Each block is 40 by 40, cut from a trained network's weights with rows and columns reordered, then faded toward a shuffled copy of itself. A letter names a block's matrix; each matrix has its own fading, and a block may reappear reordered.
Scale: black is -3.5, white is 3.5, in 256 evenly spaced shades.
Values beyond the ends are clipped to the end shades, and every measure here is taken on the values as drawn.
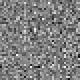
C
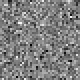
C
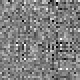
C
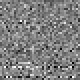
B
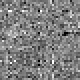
C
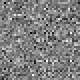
B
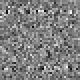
B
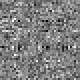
C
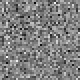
C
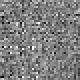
C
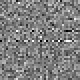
B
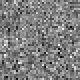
C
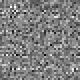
B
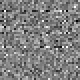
B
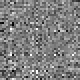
C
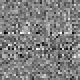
B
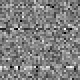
B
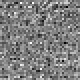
B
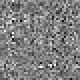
C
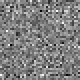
B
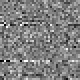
B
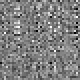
C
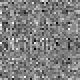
C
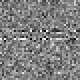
B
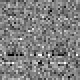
B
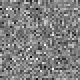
B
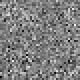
C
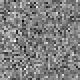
C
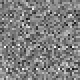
B
